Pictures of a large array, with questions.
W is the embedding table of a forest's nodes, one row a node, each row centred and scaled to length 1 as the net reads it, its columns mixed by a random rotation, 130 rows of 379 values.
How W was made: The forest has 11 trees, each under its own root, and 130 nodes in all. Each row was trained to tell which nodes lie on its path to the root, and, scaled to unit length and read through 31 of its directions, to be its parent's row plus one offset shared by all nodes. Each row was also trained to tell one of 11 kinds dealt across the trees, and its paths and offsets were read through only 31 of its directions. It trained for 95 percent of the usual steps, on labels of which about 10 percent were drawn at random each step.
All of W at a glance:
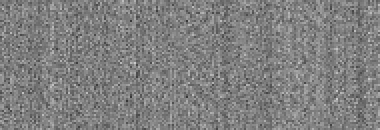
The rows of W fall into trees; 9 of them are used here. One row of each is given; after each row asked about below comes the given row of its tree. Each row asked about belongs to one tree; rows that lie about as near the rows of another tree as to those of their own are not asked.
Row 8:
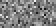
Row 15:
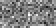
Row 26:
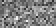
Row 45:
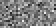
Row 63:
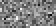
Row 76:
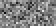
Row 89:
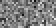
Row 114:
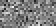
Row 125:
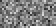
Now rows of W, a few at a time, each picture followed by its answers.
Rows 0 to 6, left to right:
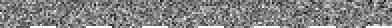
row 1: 89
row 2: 125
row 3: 26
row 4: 114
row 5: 26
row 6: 15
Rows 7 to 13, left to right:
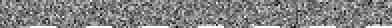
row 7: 89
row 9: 26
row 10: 15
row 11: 114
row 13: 15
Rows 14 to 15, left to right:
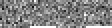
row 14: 63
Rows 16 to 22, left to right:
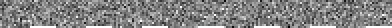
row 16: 76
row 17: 125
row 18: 125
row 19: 114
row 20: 8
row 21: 114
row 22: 26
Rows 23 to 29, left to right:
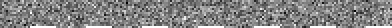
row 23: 45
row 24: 114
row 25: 26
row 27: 26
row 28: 63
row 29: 89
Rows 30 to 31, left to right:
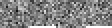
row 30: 63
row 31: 15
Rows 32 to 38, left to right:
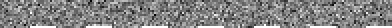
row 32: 45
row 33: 15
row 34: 89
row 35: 89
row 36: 8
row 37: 114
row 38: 8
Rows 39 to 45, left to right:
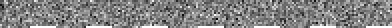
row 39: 26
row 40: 45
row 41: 15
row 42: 26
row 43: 125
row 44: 89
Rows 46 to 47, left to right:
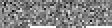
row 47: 26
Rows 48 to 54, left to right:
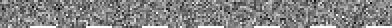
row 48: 89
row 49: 76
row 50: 45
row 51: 26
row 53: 89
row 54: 76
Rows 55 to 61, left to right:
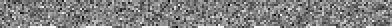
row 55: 89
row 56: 114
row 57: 63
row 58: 89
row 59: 76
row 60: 114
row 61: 125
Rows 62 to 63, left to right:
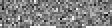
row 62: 63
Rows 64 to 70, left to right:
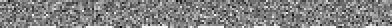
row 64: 76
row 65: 89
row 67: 15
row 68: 89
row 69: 125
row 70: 63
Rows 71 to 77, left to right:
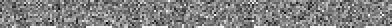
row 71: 26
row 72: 26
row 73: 76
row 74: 63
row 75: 76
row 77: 76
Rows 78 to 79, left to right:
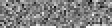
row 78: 15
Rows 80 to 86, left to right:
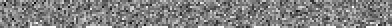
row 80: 76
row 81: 15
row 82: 63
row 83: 125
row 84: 76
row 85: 26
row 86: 8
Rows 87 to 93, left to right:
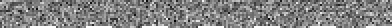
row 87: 89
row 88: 76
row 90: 45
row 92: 89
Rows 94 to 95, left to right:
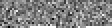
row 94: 15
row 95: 125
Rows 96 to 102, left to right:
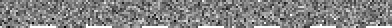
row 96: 15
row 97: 76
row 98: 26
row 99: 45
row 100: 125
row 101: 8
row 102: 8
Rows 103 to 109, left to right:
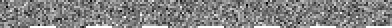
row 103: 8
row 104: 89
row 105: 15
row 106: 89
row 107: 15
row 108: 15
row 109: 125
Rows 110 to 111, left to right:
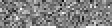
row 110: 63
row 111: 114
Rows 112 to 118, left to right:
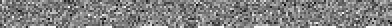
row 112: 89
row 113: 26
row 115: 76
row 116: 15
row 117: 76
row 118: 8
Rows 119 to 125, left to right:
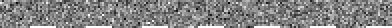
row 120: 76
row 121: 76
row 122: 15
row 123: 63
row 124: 26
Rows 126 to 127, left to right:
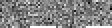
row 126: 26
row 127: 15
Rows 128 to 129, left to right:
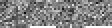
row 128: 76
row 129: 63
